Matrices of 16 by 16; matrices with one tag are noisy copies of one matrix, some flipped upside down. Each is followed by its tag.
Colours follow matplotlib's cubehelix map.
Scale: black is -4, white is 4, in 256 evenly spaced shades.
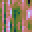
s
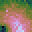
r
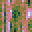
s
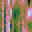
s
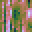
s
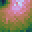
r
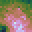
r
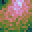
r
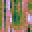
s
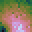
r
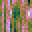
s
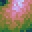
r
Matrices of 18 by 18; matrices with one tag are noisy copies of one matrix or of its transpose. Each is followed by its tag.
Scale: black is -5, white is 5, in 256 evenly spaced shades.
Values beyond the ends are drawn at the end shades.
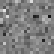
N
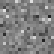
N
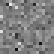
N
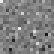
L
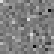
L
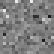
N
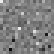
L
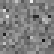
N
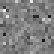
N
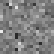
N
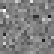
N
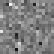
N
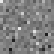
L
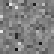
N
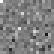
L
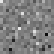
L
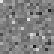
L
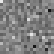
L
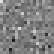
L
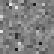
N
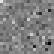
L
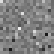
L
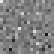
L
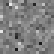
N
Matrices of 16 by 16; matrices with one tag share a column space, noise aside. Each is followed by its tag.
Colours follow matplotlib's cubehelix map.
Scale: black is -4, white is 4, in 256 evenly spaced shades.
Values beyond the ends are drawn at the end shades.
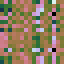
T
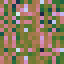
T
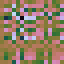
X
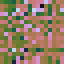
T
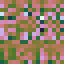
X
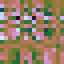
X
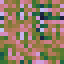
X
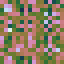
T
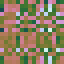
T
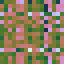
T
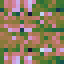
T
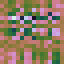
X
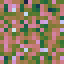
T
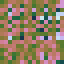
X
